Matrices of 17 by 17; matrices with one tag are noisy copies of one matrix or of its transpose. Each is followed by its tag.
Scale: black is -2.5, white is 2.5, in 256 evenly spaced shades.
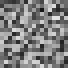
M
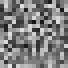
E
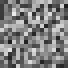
M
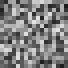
M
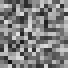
E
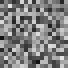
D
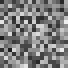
D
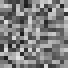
E
